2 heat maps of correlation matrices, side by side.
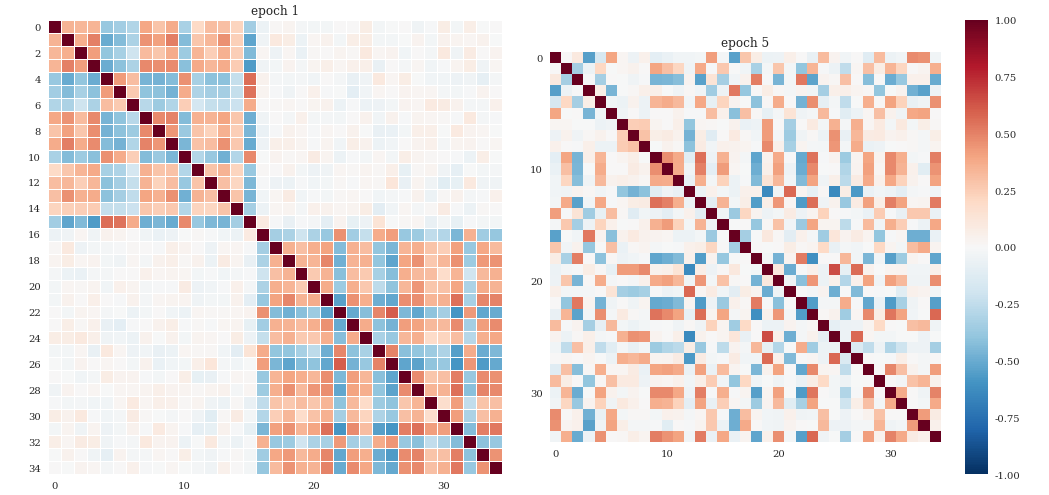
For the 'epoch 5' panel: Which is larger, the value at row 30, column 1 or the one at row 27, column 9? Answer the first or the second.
the first
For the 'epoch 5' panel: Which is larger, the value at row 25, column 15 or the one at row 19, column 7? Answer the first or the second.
the second
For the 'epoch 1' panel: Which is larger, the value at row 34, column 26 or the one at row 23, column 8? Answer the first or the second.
the second
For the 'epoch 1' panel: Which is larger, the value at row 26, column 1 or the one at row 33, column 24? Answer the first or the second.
the second
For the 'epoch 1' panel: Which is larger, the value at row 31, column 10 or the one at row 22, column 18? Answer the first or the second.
the first
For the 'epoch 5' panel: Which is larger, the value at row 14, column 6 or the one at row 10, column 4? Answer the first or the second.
the second
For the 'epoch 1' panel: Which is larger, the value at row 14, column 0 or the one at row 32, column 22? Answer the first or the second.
the second
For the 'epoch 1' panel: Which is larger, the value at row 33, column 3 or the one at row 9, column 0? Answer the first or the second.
the second
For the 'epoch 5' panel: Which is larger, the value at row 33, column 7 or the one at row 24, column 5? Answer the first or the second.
the second
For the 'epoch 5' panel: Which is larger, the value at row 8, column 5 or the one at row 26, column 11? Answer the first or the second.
the first
